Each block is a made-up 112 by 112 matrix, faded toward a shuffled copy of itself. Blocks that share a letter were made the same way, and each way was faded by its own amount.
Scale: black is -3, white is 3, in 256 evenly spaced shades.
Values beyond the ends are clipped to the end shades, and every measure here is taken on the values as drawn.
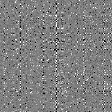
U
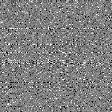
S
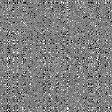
U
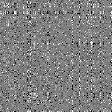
U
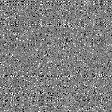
S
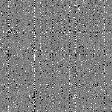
U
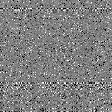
S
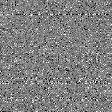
S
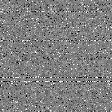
S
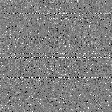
S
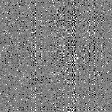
U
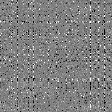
U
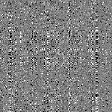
U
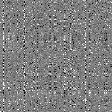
U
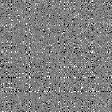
U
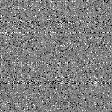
S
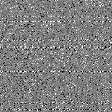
S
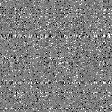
S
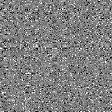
S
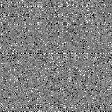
S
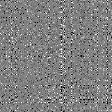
U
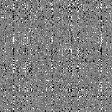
U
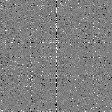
U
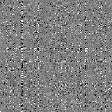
U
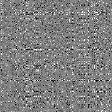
U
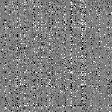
U
